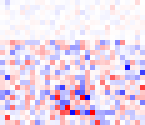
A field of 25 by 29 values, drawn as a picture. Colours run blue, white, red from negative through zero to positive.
Roughest part: bottom middle. Seam: horizontal, 30% of the way down, the top part calmer. Stripes: none. Grain: fine. Odd patch: rougher, in the bottom middle.
